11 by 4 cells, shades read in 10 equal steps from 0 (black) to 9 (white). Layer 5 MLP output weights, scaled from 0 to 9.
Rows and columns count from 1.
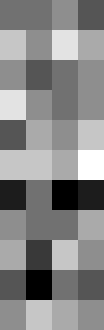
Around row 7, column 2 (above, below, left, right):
7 4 1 0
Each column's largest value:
8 7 8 9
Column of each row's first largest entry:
3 3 1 1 4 4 2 4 3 3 2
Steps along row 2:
down up down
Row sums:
16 26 17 22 21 29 6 19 20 10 23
